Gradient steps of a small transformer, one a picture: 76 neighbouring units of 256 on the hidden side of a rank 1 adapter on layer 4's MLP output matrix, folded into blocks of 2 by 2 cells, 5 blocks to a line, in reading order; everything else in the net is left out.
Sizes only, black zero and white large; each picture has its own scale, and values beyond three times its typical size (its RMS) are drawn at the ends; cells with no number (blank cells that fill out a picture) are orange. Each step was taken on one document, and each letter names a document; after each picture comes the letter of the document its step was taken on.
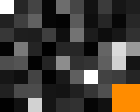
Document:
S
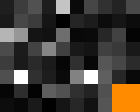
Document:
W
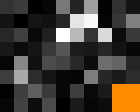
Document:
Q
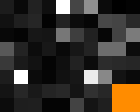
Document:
W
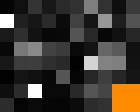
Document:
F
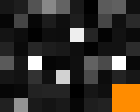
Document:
F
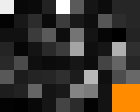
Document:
S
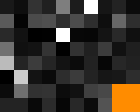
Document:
W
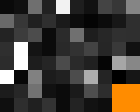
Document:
S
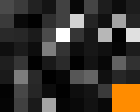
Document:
Q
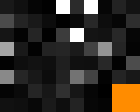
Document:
W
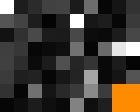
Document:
S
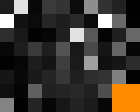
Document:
F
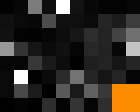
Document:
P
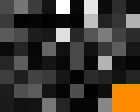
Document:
W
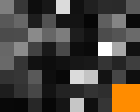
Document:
W
